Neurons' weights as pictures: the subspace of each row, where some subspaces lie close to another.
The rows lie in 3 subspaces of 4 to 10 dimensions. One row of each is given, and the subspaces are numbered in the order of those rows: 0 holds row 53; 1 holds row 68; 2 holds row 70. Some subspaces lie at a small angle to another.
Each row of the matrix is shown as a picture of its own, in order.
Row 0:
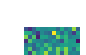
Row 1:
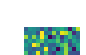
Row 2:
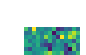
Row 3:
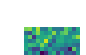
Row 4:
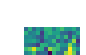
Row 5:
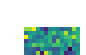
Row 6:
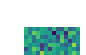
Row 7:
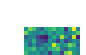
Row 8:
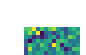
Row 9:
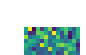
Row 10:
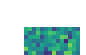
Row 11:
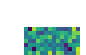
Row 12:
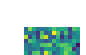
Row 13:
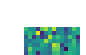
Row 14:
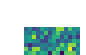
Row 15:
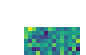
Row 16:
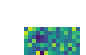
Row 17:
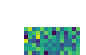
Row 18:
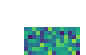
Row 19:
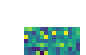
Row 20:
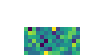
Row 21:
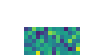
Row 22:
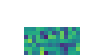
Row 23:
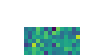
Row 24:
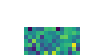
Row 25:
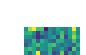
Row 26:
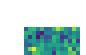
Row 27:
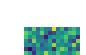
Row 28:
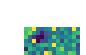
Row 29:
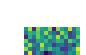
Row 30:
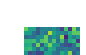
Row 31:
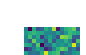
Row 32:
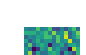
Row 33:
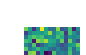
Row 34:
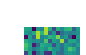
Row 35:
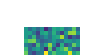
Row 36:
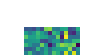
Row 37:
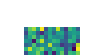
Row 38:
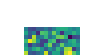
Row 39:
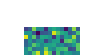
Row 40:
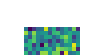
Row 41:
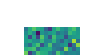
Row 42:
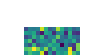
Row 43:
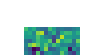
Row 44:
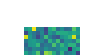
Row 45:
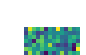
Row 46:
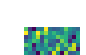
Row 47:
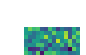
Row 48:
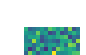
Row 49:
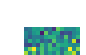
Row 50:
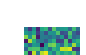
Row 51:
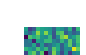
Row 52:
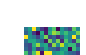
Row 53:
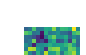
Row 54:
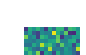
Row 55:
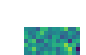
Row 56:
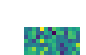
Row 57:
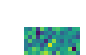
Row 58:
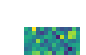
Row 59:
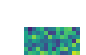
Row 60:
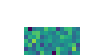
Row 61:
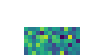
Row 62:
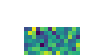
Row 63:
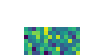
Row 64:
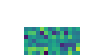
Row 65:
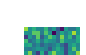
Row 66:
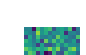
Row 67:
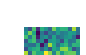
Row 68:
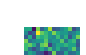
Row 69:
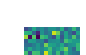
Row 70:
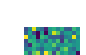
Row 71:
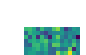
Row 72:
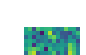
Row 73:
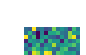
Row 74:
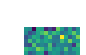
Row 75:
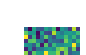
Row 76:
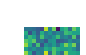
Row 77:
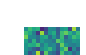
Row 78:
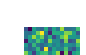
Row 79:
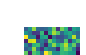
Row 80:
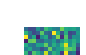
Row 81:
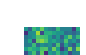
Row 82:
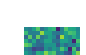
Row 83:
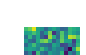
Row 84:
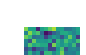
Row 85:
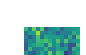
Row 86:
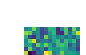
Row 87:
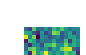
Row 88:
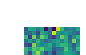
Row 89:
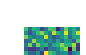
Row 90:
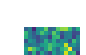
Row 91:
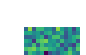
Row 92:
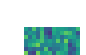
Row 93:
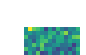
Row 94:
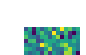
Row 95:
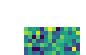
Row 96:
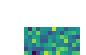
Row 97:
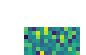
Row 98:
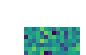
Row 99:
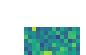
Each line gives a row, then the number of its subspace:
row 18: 0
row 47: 2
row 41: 0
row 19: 1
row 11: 2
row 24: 1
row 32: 2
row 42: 1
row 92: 0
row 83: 1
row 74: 0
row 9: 1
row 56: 0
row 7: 0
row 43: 0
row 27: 0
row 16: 0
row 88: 0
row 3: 1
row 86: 0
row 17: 2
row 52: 2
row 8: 0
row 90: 2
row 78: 0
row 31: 1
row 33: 0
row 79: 2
